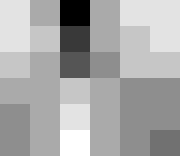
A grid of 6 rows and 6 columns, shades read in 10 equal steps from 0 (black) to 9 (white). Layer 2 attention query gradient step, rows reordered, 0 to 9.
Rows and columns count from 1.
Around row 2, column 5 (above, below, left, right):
8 7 6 8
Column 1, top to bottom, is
8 8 7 6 5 5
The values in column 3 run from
0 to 9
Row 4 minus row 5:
1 0 -1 0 0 0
